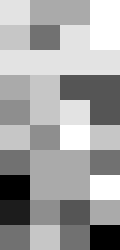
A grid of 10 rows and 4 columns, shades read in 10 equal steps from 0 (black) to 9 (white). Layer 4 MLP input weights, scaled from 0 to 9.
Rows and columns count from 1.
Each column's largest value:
8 8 9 9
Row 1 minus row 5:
3 -1 -2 6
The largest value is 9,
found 4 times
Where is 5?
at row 5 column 1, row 6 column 2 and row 9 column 2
